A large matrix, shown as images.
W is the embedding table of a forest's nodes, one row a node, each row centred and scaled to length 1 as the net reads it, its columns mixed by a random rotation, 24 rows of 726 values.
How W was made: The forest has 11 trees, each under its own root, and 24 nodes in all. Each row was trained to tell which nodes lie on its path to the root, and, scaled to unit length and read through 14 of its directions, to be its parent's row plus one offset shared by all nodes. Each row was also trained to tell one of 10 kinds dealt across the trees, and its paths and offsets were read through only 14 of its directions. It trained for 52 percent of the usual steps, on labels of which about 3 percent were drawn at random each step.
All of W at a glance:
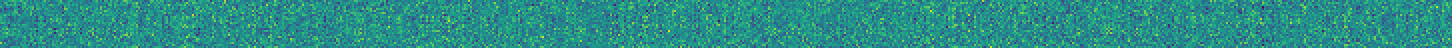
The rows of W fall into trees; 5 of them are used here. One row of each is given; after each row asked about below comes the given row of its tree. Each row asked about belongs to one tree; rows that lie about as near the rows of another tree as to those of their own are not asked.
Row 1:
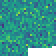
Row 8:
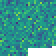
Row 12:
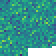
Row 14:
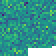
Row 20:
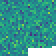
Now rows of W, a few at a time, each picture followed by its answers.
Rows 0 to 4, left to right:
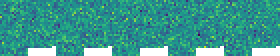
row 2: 12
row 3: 20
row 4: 20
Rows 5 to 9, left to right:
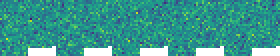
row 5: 1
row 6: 20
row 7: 14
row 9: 8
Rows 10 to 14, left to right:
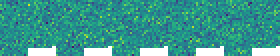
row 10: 8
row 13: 8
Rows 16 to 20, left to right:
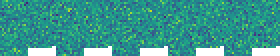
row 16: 14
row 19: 20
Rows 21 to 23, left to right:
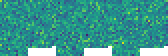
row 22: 8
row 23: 12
